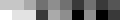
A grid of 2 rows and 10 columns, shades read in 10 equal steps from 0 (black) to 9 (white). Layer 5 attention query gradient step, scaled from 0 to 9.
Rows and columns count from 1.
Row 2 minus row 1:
2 1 2 -2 1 1 -2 1 -2 -1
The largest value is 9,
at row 2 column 1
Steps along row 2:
down same down up down down up down up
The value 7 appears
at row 1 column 1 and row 1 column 2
